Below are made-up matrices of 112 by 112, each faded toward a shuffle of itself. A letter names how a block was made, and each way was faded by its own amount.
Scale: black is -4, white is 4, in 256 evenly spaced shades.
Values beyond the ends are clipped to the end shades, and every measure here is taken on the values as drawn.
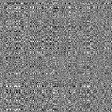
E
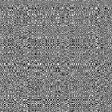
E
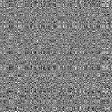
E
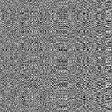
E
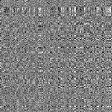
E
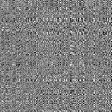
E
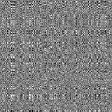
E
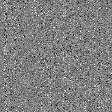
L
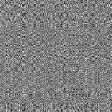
E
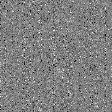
L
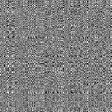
E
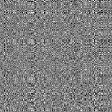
E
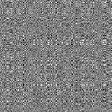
E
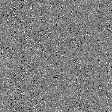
L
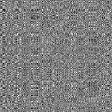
E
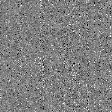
L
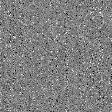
L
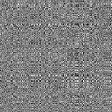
E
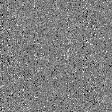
L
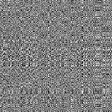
E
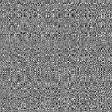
E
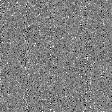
L
